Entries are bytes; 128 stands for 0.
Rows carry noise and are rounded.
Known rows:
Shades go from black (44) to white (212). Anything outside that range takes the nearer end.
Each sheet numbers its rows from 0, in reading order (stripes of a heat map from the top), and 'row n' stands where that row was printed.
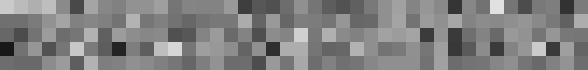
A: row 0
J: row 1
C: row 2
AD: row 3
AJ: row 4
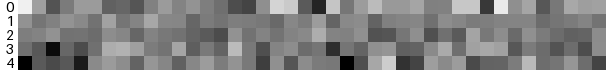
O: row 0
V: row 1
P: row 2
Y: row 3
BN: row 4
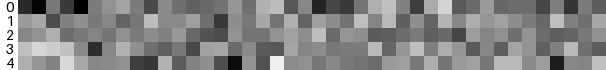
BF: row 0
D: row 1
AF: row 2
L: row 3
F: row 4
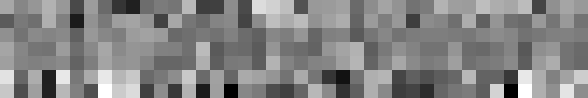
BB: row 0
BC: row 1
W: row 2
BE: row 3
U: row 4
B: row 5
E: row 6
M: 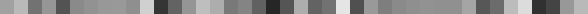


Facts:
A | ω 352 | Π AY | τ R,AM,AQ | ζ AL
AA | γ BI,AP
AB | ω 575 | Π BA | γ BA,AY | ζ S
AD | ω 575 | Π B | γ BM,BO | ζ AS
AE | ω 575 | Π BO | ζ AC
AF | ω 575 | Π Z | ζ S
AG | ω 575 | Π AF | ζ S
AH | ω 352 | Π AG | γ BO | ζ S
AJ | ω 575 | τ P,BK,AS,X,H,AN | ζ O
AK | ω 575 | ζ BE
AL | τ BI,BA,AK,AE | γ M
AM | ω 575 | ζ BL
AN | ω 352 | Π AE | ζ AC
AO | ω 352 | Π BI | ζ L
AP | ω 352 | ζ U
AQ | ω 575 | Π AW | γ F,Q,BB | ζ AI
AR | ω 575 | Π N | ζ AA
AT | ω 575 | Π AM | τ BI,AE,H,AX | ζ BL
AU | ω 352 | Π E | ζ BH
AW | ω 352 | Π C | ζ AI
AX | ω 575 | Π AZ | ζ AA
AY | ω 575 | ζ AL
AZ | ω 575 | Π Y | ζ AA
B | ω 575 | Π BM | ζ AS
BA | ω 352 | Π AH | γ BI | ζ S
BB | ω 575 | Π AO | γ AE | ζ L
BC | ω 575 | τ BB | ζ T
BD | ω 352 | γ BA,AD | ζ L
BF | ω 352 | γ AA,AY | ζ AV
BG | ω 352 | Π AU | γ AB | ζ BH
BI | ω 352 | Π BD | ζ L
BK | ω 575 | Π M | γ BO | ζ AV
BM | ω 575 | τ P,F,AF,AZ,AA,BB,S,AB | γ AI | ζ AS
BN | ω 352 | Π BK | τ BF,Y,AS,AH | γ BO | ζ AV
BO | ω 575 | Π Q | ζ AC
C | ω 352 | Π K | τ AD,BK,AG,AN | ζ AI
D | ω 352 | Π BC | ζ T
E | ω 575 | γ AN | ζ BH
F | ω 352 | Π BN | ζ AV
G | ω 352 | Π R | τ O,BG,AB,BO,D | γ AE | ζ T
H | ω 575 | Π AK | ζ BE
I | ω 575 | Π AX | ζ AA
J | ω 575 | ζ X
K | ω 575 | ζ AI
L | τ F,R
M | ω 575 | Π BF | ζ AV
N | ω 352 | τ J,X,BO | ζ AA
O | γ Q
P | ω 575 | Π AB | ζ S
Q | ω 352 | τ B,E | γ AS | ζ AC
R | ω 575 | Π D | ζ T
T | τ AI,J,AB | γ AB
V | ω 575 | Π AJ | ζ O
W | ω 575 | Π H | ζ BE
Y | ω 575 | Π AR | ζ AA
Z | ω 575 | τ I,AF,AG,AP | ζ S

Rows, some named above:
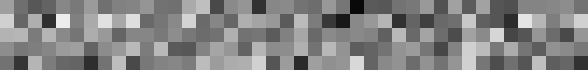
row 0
AK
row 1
B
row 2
R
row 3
I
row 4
AA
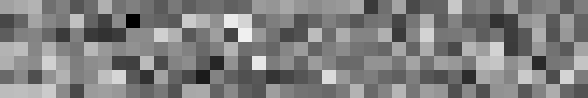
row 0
S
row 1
BI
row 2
BG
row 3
R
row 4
F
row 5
AN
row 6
L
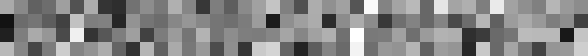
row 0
G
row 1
BK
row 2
AI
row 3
AS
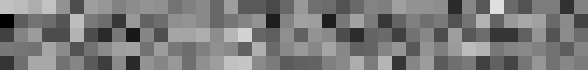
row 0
A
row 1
BK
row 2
BA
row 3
AZ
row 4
AY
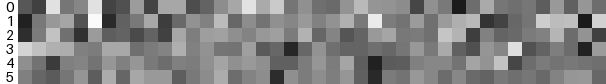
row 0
AP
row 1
AI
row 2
BD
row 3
AM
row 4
AX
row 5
AT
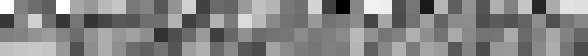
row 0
Q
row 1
AB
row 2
AV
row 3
L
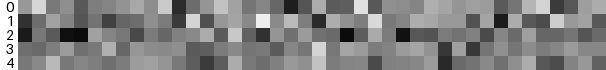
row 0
M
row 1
T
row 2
AH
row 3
C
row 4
Z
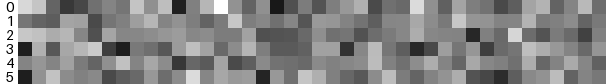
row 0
AL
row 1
N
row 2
A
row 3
BO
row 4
AV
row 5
BM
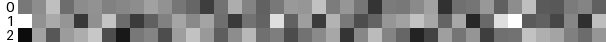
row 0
Z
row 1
AQ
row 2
BO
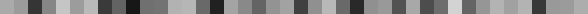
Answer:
AE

